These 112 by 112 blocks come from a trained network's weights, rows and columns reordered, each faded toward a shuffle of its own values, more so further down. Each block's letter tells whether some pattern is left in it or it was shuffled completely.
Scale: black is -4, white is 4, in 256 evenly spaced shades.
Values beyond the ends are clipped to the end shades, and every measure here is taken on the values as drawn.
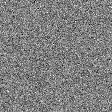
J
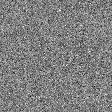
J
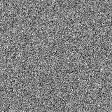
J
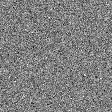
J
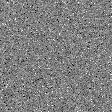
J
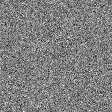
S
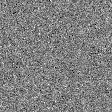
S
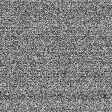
S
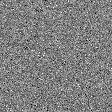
J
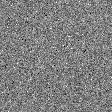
J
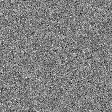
J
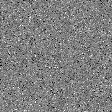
J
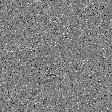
J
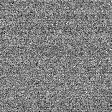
S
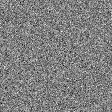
J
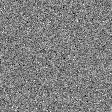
J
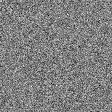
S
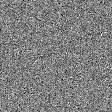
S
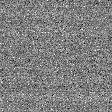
S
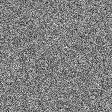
J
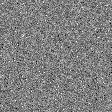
J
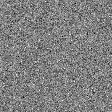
J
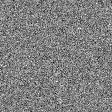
J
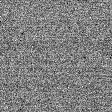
S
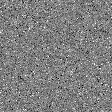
J
